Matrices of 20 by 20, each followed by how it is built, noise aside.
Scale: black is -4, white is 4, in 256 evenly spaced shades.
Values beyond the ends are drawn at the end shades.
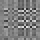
low rank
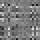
low rank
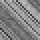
Toeplitz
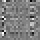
low rank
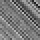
Toeplitz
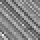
Toeplitz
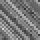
Toeplitz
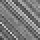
Toeplitz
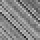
Toeplitz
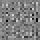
low rank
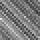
Toeplitz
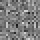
low rank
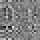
low rank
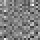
low rank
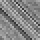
Toeplitz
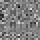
low rank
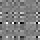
low rank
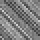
Toeplitz
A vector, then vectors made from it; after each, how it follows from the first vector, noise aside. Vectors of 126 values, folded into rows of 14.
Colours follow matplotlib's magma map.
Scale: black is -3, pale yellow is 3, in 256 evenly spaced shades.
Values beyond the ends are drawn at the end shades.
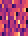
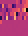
partly zeroed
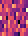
negated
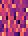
negated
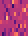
partly zeroed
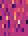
partly zeroed
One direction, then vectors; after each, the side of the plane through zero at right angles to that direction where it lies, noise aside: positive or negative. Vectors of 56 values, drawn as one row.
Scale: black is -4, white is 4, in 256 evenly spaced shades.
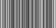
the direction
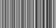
positive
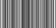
positive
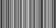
negative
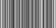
positive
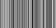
positive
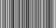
positive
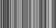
negative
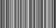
negative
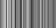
negative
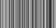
positive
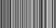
negative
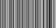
positive
